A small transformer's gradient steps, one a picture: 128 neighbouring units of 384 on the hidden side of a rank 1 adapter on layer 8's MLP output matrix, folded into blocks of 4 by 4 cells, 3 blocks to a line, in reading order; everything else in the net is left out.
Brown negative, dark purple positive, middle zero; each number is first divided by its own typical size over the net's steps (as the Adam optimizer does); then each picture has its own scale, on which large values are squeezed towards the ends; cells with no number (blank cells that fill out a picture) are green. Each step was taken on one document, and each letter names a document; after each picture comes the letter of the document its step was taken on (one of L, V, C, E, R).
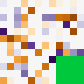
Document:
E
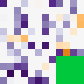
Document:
E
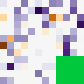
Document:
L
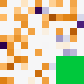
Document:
L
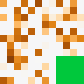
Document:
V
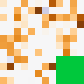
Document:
L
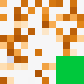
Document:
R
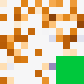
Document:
R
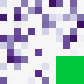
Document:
R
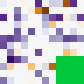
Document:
R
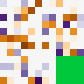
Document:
E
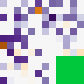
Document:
R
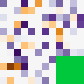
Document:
E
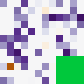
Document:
L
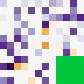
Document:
L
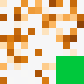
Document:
R
